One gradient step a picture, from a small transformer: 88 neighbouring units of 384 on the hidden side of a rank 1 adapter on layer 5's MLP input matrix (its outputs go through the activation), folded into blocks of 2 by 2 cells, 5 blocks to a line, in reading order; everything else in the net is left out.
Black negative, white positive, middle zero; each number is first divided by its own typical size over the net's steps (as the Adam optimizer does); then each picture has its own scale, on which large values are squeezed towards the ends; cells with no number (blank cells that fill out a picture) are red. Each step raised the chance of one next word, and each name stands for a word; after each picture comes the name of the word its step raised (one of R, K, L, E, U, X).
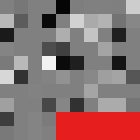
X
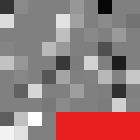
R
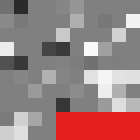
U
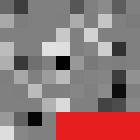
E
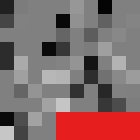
U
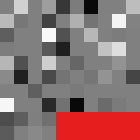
X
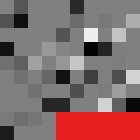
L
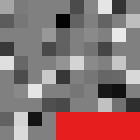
L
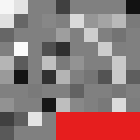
X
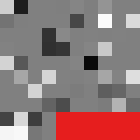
L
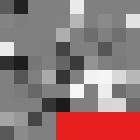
U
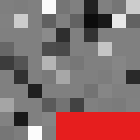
L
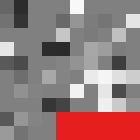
U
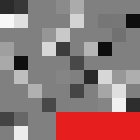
R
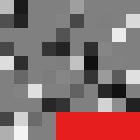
L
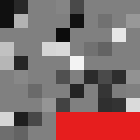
X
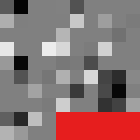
E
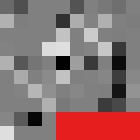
E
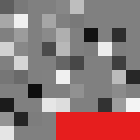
L
